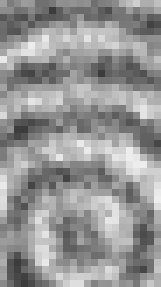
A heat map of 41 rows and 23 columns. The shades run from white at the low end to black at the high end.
Rings: centred on the bottom middle. Ninth with the lowest average: middle right. Slope: none. Average level on the scale: 40%.
